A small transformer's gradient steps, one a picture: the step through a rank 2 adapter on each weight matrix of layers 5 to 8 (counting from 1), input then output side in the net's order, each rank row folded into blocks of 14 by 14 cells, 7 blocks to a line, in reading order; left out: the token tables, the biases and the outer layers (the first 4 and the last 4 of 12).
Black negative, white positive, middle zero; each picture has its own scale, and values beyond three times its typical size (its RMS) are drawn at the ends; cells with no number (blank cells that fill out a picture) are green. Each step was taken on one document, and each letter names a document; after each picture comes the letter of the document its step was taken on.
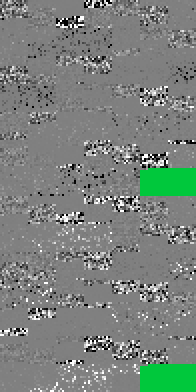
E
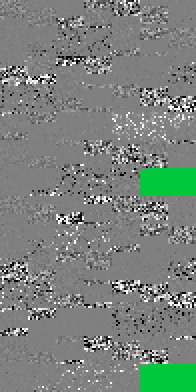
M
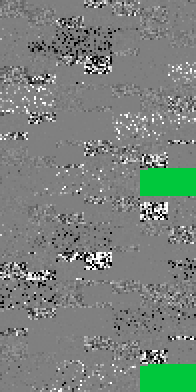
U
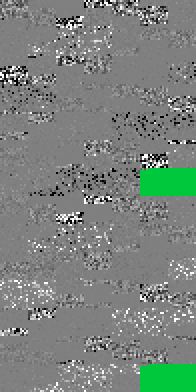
E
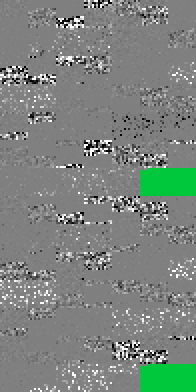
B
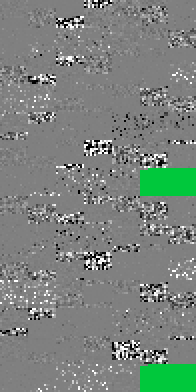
B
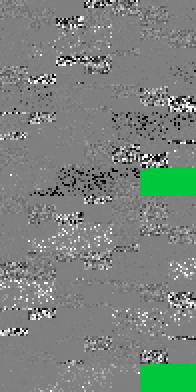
E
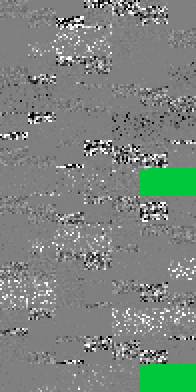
B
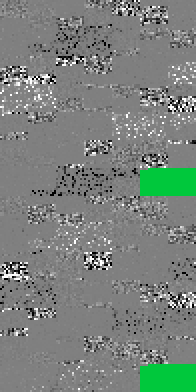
M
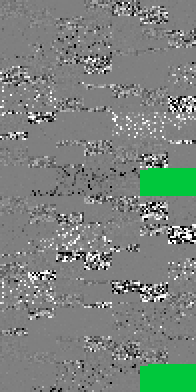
M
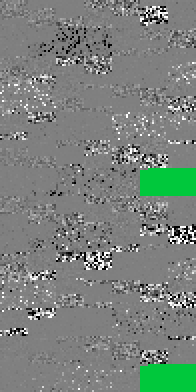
M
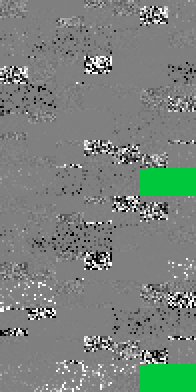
U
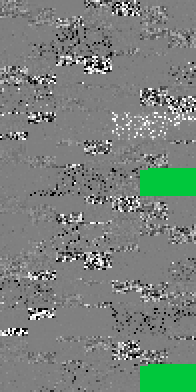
M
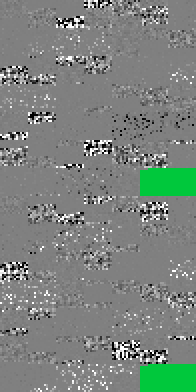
B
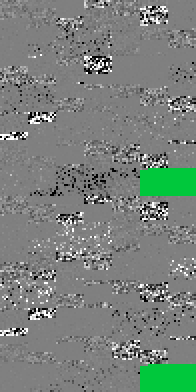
E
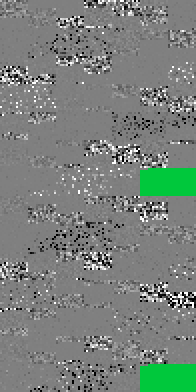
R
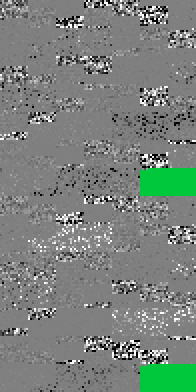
E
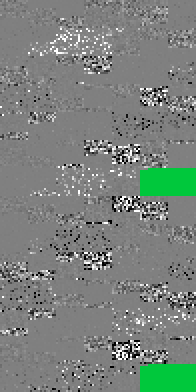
R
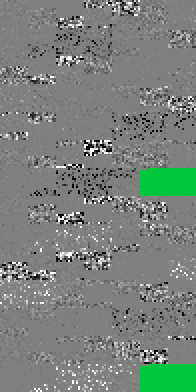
B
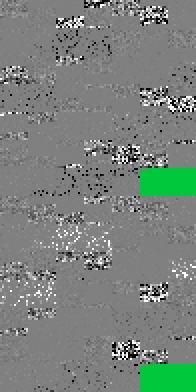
M
